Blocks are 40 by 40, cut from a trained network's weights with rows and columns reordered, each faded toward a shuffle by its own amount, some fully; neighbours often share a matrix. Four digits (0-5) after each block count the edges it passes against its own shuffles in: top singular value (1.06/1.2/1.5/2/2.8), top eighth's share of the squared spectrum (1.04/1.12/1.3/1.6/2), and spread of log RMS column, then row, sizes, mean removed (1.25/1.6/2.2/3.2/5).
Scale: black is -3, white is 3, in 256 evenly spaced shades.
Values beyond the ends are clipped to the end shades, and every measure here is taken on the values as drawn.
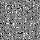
2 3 0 2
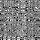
3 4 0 3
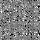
2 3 1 2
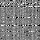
3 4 0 3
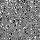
1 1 0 0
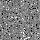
0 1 0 0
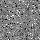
0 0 0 0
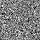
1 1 0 0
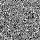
0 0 0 0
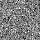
0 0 0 0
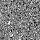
1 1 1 0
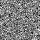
0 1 0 0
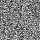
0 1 0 0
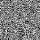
3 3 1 1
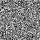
1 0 0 0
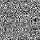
3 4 2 2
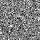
1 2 0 0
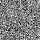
1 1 0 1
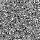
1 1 0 1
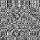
4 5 2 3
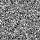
0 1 0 0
